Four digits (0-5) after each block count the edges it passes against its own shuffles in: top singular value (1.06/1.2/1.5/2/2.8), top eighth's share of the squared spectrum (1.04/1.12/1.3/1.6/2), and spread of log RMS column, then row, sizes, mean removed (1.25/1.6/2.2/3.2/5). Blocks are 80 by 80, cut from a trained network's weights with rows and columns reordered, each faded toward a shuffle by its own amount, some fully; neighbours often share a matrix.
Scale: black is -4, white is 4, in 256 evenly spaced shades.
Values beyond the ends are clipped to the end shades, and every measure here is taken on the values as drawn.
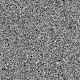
0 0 0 0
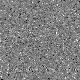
2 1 0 0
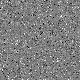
0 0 0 0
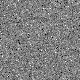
0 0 0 0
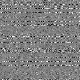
4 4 0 4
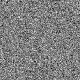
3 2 0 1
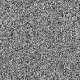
3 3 1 1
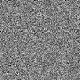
3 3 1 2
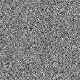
3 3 1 2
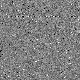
2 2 0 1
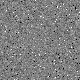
0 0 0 0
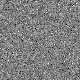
0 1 0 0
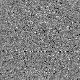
3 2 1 1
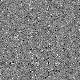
2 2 1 1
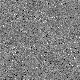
1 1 0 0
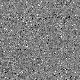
2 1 1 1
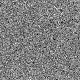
1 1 0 0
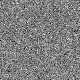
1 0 0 0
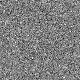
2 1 0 0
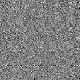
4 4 1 2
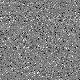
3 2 0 1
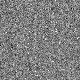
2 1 0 0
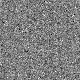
1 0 0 0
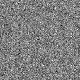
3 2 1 1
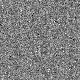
2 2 0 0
